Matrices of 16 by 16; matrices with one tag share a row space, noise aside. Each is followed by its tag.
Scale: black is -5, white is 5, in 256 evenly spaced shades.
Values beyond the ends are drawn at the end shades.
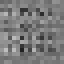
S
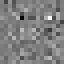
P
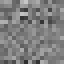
S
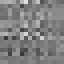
S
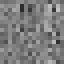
P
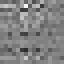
S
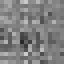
S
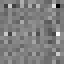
P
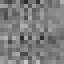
S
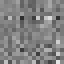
P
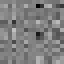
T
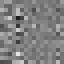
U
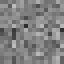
T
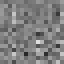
T
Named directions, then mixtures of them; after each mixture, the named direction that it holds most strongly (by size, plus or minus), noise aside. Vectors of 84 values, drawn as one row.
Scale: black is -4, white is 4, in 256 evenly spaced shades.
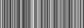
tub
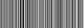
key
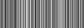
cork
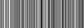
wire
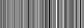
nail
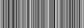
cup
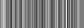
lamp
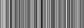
lamp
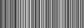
cork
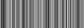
lamp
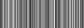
cup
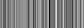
nail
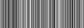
cup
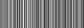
key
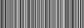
cork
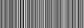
key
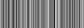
cup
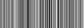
nail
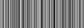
wire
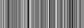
cup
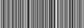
cup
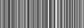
cup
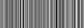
nail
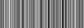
wire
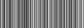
cork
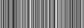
cup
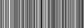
wire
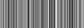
cup
